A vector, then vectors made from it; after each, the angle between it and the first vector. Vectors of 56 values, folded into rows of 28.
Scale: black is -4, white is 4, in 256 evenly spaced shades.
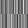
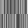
orthogonal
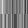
orthogonal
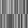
partly opposed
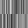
partly opposed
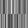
orthogonal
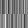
partly opposed
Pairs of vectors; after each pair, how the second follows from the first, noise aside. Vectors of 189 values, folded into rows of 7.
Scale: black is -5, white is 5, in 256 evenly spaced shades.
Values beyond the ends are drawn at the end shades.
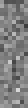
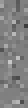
partly zeroed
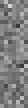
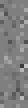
partly zeroed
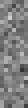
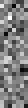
scaled up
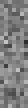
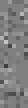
partly zeroed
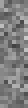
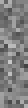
wrapped around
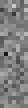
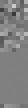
partly zeroed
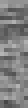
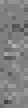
partly zeroed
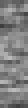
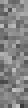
sign-scrambled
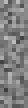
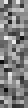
scaled up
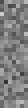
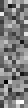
scaled up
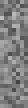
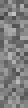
sign-scrambled
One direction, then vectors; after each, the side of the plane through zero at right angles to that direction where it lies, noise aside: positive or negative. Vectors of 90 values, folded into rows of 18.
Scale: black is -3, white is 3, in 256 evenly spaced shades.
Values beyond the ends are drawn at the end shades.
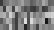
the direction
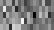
negative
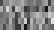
positive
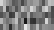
negative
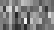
positive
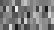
positive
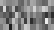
negative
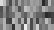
negative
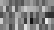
negative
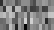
positive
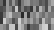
positive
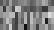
positive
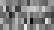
negative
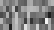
negative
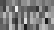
positive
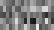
negative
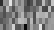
positive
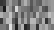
positive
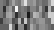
positive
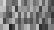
negative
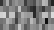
positive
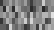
positive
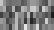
negative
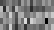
positive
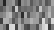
positive
